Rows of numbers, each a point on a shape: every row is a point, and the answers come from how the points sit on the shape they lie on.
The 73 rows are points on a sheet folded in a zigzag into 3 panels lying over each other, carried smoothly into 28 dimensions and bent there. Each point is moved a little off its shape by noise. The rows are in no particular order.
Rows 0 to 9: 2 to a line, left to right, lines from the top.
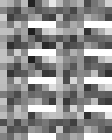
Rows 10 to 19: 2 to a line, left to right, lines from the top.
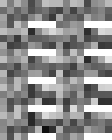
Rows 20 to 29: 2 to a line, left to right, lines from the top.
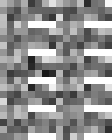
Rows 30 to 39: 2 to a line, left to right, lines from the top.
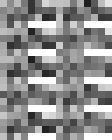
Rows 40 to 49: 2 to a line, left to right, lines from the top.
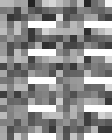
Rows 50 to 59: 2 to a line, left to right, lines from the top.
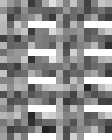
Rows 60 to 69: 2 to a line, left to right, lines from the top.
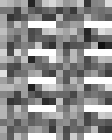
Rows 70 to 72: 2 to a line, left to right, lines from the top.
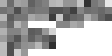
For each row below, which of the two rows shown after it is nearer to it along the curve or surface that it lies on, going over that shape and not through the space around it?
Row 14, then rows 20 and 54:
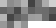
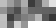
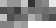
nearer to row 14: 20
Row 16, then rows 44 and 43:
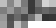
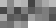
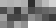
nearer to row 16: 44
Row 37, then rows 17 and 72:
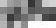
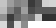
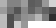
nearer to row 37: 17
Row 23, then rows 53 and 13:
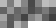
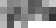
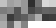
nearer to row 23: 53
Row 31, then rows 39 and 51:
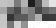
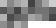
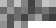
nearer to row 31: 39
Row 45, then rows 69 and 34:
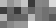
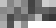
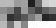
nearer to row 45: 34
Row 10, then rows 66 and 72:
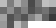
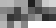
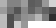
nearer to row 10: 72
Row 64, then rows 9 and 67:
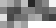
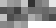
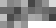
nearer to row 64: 9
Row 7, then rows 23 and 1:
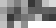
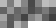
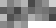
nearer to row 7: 1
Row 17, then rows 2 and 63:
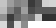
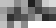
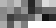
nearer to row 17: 63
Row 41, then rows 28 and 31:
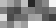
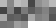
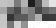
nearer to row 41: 31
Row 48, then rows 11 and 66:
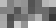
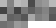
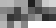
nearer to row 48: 11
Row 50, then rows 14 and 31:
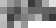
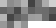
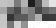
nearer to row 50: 14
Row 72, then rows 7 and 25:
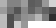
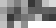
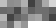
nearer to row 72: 7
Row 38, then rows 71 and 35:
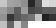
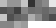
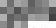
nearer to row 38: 35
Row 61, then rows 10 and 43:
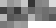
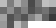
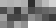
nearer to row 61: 43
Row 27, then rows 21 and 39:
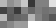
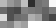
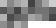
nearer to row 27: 21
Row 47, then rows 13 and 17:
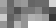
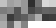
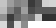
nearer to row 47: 17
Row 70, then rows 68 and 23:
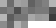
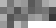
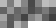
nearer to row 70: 68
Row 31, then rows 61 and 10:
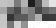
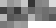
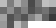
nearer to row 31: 61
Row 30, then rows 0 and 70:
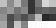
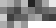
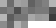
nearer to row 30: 70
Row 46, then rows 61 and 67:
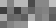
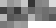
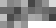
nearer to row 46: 61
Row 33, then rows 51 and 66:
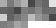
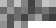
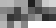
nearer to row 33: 66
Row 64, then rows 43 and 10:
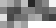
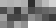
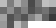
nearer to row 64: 43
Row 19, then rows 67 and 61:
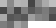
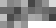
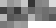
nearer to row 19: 67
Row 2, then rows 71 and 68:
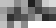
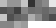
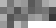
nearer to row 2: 71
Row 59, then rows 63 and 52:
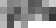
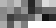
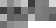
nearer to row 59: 63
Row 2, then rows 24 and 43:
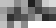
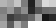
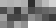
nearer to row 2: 43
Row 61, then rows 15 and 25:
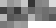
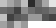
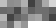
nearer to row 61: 15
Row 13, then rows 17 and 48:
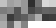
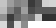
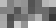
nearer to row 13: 17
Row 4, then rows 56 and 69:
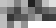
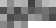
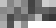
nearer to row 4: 56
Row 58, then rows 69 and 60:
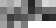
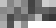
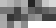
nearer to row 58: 69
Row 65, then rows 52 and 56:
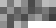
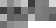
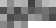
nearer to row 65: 56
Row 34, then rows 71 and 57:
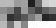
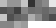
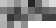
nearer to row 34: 57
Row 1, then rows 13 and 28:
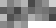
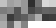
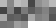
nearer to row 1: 28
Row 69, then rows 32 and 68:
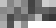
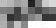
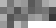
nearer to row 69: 68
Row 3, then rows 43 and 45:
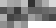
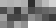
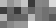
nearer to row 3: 43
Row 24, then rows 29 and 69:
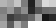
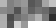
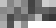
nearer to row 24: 69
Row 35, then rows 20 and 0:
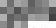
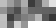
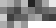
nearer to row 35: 20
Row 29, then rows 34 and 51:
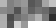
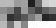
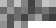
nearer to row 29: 51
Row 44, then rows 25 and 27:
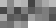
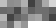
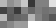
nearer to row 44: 25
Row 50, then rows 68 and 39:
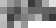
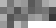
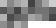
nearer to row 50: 39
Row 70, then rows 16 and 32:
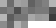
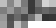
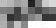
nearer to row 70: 16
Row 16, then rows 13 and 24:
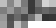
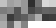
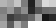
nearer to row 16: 24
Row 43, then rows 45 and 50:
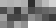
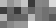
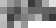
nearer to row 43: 45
